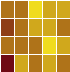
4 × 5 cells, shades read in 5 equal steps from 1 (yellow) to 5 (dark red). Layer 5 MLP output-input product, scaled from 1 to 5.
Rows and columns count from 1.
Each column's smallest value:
3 2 1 1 2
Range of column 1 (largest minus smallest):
2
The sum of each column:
15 11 9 7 10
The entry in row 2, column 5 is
3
